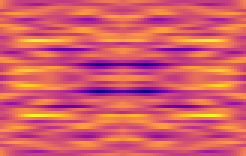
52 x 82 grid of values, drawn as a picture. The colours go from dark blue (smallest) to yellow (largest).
Grain: streaks across. Ninth with the lowest average: centre. Mirror symmetry: left to right and top to bottom.
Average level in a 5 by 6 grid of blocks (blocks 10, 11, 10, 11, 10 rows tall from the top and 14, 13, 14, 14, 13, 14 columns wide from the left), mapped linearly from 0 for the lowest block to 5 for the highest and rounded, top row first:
3 3 3 3 3 3
4 3 4 4 3 4
5 3 0 0 3 5
4 3 4 4 3 4
3 3 3 3 3 3
